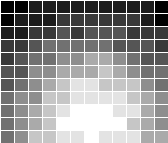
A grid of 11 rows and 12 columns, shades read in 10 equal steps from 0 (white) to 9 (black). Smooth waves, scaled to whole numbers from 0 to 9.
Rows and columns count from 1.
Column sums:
72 65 54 48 39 37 34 35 39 45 56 63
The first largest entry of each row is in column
1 1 1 1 1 1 1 1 1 1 1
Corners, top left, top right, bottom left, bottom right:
9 9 5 3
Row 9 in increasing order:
0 0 0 1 1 1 2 3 3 4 4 5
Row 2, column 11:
8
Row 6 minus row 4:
-1 -1 -2 -1 -2 -2 -2 -3 -3 -2 -1 -2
